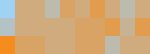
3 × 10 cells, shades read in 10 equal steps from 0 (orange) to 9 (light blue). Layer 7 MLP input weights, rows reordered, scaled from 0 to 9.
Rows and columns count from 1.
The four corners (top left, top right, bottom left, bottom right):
9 4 0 4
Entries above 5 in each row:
3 1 1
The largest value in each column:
9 4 4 6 4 4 3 6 6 4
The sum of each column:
16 11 11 14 11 10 8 12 15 10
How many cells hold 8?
0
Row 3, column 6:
3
